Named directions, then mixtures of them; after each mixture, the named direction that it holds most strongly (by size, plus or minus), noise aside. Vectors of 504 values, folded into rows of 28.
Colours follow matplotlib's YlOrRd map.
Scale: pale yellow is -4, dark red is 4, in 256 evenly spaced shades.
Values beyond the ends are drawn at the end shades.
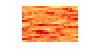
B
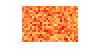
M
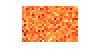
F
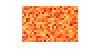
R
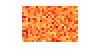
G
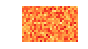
R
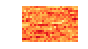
B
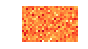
F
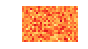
M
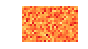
R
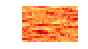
B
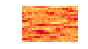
B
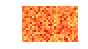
M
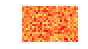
M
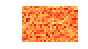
R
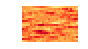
B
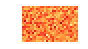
R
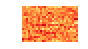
G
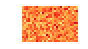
R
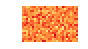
G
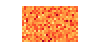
F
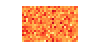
R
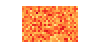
M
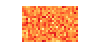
G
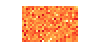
F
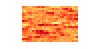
B
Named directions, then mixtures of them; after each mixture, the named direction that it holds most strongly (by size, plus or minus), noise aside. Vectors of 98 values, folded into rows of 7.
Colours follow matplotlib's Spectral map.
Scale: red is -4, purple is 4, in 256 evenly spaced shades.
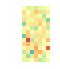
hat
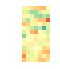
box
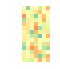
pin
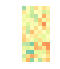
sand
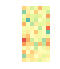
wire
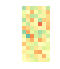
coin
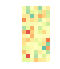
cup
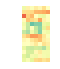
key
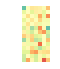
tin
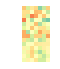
coin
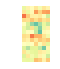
key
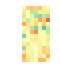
box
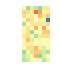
box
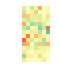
wire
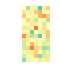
pin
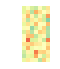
hat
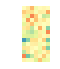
wire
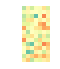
sand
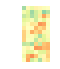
sand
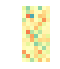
coin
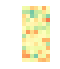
box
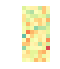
box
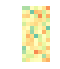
tin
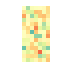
pin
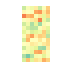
key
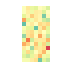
hat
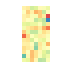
box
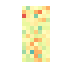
pin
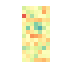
key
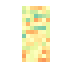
box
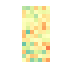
sand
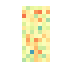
hat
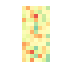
pin
